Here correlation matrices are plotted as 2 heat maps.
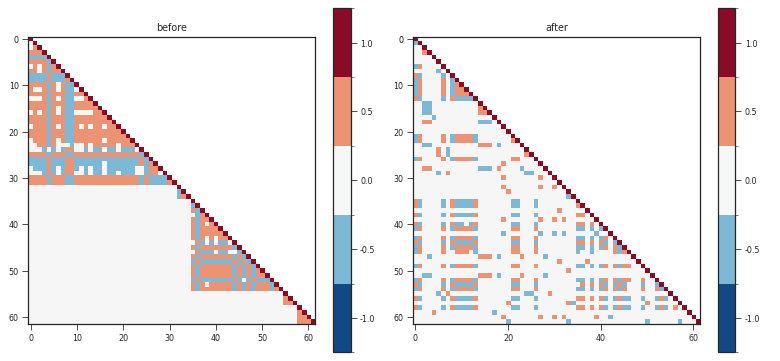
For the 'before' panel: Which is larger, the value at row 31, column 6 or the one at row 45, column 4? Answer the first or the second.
the first
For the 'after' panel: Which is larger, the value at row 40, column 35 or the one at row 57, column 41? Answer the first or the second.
the first
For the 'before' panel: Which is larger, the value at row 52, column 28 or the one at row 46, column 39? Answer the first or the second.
the first
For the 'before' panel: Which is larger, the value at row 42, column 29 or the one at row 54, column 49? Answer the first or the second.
the second
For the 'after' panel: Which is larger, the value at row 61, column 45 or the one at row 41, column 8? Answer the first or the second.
the first
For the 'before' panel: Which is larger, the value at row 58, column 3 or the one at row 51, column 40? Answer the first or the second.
the second
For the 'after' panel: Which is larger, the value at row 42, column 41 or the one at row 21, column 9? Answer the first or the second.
the second
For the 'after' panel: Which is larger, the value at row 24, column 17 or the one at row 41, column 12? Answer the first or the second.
the second
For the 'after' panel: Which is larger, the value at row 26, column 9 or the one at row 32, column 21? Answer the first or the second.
the first
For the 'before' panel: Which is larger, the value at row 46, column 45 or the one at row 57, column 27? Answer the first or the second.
the second
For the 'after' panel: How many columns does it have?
62
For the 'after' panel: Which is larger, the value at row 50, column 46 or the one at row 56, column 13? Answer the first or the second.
the second
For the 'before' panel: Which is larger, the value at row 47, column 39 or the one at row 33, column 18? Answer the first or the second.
the first
